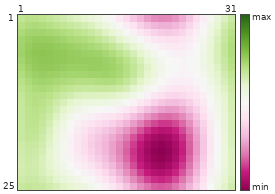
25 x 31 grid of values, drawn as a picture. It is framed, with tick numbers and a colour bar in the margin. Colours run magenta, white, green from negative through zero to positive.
The bottom middle is the ninth with the lowest average. Overall the values sit about 50% of the way up the scale. No regular stripes run through it. The top left is the ninth with the highest average. The top left is the smoothest part.
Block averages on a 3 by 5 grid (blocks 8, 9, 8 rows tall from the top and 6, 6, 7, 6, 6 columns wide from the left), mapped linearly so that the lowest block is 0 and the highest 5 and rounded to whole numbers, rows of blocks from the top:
5 5 4 2 4 / 5 4 3 2 3 / 4 3 1 0 3
